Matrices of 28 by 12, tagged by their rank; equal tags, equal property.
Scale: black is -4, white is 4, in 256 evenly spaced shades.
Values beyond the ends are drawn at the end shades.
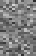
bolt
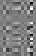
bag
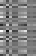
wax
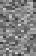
bolt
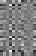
bag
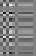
wax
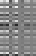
wax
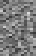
bolt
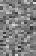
bolt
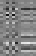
bag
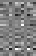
bag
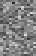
bolt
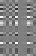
wax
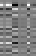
wax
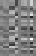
bag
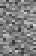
bolt
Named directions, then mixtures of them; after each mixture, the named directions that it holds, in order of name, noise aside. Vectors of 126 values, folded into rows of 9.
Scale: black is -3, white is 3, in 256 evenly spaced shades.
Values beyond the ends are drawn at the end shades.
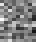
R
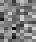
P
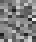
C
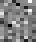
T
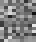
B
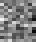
R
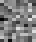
C, R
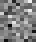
B, T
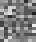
B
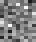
B, T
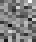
C, T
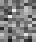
B, C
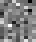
T
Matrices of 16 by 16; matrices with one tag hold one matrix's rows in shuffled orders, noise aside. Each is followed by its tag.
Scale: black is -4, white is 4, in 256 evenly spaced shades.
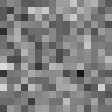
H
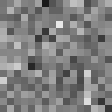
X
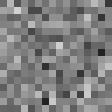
X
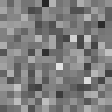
X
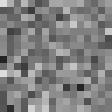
H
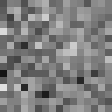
H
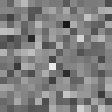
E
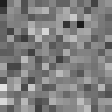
H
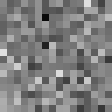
X
